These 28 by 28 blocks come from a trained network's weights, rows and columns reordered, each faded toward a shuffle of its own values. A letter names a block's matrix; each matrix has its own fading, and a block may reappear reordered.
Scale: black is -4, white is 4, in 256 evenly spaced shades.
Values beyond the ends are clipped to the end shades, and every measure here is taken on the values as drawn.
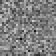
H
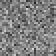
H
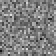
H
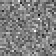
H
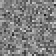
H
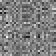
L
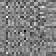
L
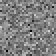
H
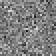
H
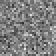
H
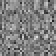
L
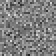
H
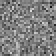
H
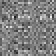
L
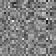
L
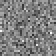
H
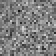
H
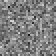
H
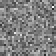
H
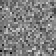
H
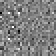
L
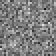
H
